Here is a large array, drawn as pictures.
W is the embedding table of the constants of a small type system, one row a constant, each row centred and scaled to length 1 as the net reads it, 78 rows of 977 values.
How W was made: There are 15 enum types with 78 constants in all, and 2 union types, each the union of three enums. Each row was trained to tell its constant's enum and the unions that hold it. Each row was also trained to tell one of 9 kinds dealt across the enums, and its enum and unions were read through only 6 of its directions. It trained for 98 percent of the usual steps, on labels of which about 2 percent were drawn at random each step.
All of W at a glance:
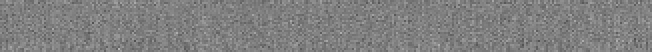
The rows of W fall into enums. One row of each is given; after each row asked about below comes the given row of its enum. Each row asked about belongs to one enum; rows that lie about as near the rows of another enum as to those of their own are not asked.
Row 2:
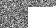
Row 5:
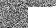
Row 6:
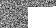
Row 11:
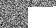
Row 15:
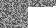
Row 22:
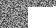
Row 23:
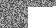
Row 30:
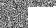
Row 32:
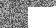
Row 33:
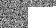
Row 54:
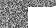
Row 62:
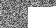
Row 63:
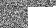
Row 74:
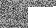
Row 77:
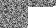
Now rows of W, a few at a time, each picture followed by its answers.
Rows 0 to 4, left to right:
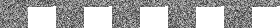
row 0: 62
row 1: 5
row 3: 2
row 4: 5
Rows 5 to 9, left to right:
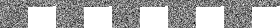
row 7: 63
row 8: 62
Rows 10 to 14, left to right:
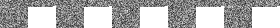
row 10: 23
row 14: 11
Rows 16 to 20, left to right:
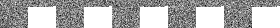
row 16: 2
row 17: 63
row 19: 2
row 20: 22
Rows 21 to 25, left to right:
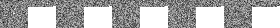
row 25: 5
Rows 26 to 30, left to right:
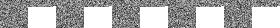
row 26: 11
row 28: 74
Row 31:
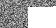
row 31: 30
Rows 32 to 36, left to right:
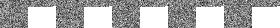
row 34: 11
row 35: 2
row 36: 6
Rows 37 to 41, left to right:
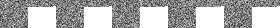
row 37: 22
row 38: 23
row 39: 15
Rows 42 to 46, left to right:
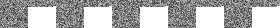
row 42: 74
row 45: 74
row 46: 2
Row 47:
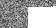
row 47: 22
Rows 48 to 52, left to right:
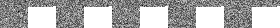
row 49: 23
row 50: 23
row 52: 22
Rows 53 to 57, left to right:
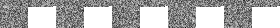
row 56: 23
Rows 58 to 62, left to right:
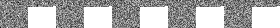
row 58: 22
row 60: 74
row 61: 62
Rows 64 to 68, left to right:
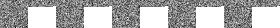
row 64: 11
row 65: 30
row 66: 6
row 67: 11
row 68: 30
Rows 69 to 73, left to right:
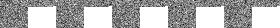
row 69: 74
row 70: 77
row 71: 30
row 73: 63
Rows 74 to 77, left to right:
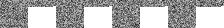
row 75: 30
